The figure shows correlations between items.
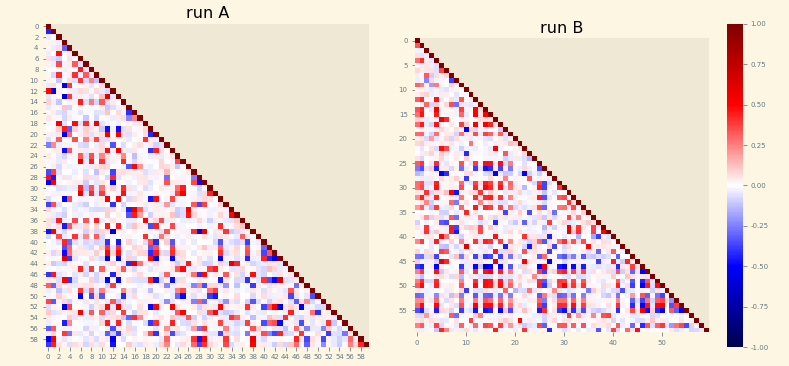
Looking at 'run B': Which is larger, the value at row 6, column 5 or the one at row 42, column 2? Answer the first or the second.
the first
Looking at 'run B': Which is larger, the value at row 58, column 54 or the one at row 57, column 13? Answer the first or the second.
the first
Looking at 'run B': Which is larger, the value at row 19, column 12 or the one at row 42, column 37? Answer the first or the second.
the first
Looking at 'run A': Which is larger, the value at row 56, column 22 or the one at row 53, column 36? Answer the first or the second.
the first
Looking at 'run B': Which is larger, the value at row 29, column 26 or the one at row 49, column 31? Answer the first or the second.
the second
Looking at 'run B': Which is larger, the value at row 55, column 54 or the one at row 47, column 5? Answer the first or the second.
the second
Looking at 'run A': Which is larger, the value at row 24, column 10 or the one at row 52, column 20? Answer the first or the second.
the second
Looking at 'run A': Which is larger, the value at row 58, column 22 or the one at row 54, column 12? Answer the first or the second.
the first
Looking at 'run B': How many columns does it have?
60
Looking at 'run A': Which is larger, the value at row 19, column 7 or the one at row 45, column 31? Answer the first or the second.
the second
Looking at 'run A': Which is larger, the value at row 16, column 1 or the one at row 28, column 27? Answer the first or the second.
the first
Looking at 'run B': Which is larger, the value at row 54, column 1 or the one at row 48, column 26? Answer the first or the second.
the first
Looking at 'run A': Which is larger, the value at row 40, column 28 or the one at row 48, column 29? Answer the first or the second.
the first
